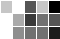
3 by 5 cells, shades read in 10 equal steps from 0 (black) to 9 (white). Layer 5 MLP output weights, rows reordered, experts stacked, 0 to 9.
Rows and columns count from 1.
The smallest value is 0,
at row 1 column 5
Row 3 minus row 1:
2 -4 1 -3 1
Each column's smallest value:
7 5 2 4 0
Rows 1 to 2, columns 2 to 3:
9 3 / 6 2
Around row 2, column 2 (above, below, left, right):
9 5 9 2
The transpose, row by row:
7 9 9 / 9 6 5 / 3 2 4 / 7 4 4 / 0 3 1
